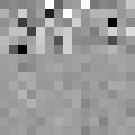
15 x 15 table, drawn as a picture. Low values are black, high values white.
The values are skewed, with a long tail toward low values. No overall slope runs across the table. No regular stripes run through it. A horizontal seam about 40% of the way down splits the table, and the bottom part is calmer.
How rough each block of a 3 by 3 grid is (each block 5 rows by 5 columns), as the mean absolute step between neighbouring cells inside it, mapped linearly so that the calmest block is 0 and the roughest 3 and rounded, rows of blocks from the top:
232
100
000
